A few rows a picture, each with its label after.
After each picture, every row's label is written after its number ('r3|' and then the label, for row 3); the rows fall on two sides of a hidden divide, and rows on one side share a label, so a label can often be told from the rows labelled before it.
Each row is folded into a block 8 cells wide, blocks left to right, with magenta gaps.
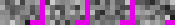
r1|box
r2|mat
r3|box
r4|box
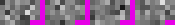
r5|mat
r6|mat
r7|box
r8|mat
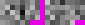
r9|mat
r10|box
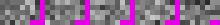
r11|mat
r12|mat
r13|mat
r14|mat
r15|box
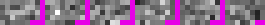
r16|mat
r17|mat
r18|box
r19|mat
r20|mat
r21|box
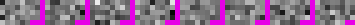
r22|mat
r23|box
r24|mat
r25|box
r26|mat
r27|mat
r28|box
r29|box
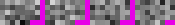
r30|mat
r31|mat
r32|mat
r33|box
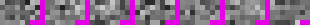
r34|box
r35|mat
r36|box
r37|box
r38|box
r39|mat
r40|box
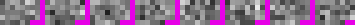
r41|mat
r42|mat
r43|mat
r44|mat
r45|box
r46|mat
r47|box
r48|mat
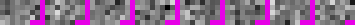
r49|box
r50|mat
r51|box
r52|box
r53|box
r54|box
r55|box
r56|mat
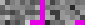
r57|box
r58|box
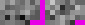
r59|mat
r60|mat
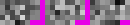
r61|box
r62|box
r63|mat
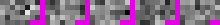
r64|mat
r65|box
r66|box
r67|box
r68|mat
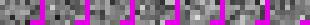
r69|box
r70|box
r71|box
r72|box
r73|mat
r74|box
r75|box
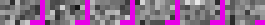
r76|box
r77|box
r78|box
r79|mat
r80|mat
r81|mat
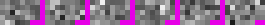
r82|box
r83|mat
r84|mat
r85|mat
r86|box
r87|mat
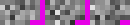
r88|box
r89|mat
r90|mat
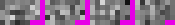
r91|mat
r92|box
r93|mat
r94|box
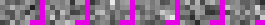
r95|box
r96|box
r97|mat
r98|mat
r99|box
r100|mat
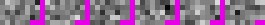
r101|mat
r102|box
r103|box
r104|box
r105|box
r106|box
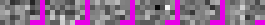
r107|box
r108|box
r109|mat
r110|mat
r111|box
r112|box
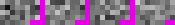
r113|box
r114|box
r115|mat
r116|box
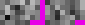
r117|mat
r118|box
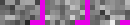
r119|mat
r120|mat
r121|box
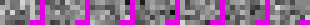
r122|mat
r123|mat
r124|mat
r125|box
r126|mat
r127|box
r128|box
